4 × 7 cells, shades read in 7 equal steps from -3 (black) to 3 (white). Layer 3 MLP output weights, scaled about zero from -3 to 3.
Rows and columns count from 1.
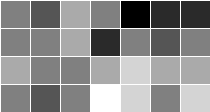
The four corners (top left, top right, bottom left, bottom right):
0 -2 0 2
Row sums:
-7 -2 6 6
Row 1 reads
0 -1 1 0 -3 -2 -2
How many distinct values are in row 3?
3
